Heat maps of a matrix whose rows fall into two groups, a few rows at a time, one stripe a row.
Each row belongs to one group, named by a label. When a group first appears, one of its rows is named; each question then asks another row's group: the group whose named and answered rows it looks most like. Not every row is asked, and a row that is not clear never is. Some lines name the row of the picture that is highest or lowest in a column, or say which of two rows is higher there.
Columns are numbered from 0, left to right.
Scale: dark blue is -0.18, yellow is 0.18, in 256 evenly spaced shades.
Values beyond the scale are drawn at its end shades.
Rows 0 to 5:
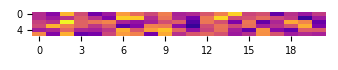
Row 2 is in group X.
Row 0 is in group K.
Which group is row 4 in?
K
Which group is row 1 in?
K
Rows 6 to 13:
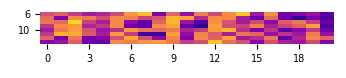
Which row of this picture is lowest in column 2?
6
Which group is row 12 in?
K
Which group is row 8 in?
X
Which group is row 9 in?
X
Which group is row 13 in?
K
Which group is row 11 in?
X
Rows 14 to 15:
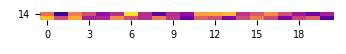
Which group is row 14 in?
K
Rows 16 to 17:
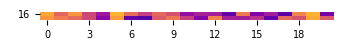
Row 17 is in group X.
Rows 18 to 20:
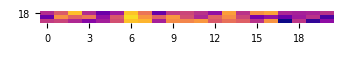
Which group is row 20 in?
K
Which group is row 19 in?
K
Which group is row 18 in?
K
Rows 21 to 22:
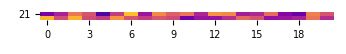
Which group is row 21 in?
K
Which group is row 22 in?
X
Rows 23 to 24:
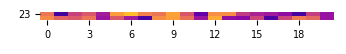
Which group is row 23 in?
K
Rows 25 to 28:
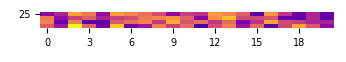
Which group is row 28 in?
X
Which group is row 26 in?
K
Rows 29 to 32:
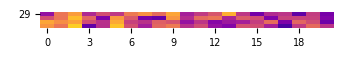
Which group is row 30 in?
X
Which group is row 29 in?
K
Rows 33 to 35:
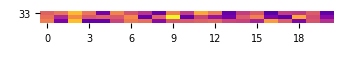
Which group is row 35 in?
K
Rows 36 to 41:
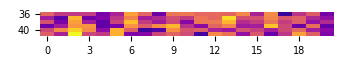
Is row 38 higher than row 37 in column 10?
No
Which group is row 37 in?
K
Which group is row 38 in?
K
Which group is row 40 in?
X
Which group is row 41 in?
X
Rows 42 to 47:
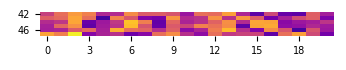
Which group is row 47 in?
X
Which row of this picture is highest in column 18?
47
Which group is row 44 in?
K
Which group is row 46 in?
K
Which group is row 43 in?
X
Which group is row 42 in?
K
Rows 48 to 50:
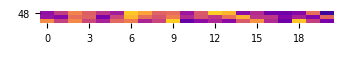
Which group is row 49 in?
K
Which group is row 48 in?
K
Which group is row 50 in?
X
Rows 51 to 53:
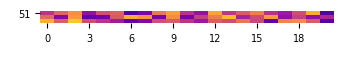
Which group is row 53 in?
X
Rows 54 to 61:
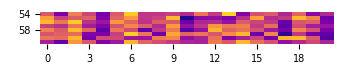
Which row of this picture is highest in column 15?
55
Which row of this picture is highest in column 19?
55
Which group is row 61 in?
K
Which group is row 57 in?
K
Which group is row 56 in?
X
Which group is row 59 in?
K
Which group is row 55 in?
X
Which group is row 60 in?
X
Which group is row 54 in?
K
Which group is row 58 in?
X
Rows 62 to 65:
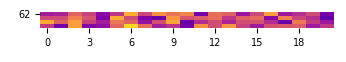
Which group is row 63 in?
X
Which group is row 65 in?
K
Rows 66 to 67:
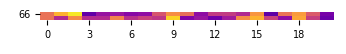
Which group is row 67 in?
X
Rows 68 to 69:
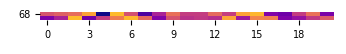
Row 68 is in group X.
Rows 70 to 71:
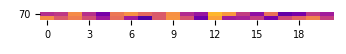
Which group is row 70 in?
K
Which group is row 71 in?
X
